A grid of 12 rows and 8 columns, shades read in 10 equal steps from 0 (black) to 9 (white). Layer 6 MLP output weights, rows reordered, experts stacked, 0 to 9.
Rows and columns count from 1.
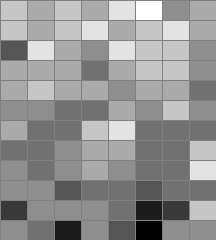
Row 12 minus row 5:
-1 -3 -5 -1 -2 -6 -1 1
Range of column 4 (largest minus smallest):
4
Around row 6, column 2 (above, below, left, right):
7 4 5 4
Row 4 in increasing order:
4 5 6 6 6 6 7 7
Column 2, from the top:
6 6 8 6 7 5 4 4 4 5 5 4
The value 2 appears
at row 11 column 1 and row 11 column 7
